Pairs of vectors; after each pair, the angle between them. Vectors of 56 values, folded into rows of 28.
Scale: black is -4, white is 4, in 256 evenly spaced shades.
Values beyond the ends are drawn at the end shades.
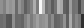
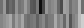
nearly opposite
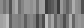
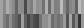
orthogonal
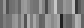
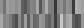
nearly opposite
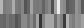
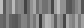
nearly parallel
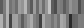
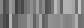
partly opposed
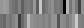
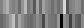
partly opposed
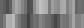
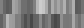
nearly parallel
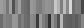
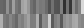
nearly opposite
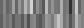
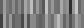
nearly parallel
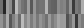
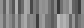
partly aligned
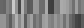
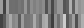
orthogonal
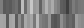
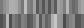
partly opposed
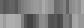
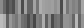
partly aligned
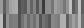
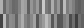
partly opposed
